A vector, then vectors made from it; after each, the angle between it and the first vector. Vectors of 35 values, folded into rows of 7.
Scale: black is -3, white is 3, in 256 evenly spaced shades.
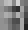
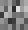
orthogonal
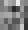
nearly parallel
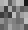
orthogonal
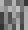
partly opposed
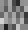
orthogonal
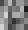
partly aligned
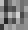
orthogonal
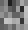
partly opposed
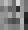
nearly parallel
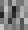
orthogonal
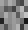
orthogonal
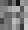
nearly opposite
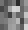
nearly opposite
